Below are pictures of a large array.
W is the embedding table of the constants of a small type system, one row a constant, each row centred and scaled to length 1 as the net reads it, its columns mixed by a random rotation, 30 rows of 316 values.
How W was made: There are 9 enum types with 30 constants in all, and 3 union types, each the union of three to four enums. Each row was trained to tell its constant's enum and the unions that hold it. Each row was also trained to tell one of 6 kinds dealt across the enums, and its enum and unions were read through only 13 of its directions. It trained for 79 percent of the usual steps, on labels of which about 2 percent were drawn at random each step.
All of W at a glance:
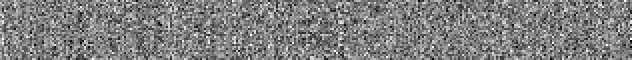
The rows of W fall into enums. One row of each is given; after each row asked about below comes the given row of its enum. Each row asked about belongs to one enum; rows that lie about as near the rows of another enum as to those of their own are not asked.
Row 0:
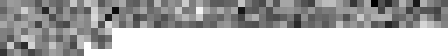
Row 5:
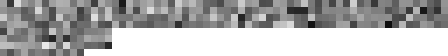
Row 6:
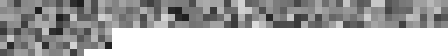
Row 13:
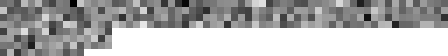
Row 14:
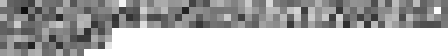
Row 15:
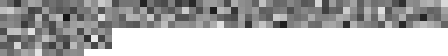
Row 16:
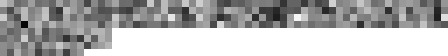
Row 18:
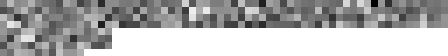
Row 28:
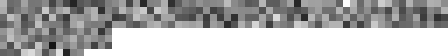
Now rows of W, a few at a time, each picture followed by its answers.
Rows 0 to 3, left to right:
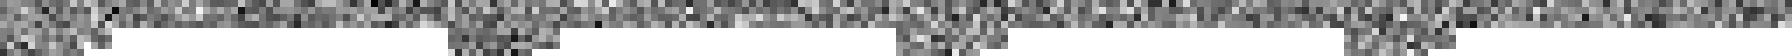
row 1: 16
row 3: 18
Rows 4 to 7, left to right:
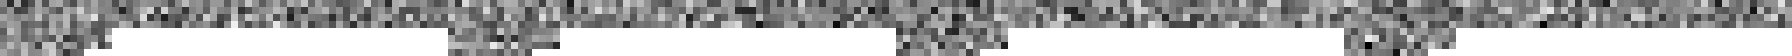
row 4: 5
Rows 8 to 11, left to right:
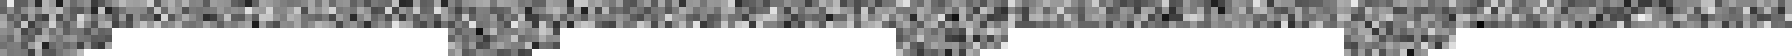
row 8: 14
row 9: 13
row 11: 16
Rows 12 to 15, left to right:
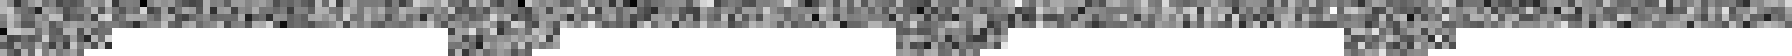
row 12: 15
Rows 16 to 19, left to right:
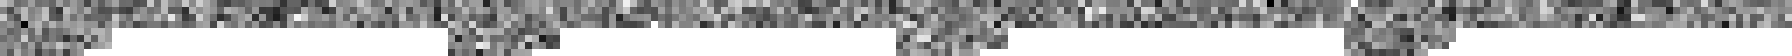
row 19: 16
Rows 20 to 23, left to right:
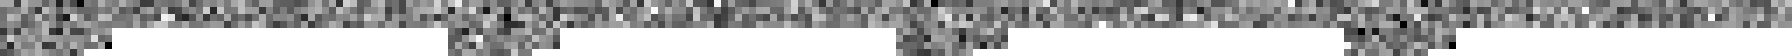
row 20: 6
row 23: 6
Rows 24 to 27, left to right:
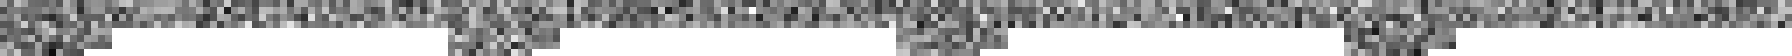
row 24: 14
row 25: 13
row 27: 14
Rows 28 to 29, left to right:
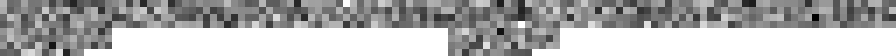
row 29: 13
